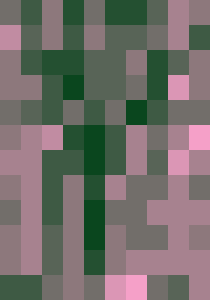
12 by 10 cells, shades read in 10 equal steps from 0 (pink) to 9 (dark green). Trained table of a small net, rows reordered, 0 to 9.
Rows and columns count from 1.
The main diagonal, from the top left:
5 6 8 9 7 7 3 5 3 4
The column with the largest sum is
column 5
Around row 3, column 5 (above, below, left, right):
4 6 8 6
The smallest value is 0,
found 2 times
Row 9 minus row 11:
1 0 1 0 1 1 2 0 0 0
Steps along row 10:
down up down up down up same down up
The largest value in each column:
7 7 8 9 9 8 9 8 6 7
